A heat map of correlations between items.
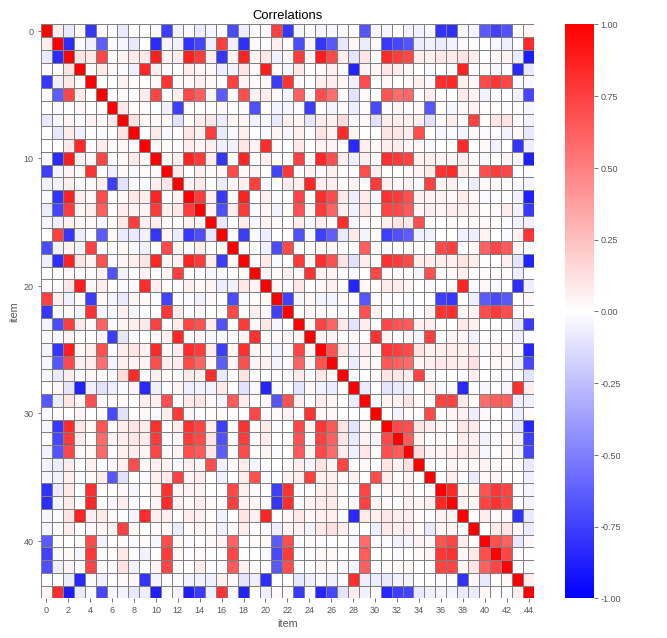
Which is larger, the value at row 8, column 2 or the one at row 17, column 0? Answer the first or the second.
the first
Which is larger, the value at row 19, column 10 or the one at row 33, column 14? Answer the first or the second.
the second
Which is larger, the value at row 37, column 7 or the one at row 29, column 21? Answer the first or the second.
the first
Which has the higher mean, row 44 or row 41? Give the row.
41
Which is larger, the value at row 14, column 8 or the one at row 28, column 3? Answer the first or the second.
the first
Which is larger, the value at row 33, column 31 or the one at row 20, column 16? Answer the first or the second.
the first
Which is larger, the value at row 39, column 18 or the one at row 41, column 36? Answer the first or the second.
the second
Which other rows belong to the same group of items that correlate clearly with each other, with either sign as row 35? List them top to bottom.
6, 12, 19, 24, 30
